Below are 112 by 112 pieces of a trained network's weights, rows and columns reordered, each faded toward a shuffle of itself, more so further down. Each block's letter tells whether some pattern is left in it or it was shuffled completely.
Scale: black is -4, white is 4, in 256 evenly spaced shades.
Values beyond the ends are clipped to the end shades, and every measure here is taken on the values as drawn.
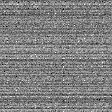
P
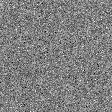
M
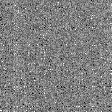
P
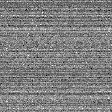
P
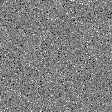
M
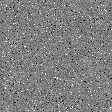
M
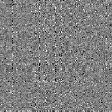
P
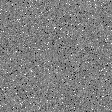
M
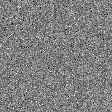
M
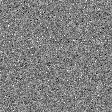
M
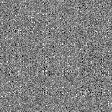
P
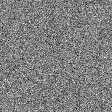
M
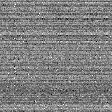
P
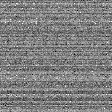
P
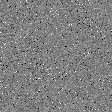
M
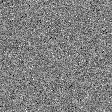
M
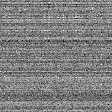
P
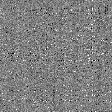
P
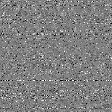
P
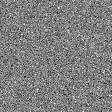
M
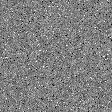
M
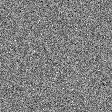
M
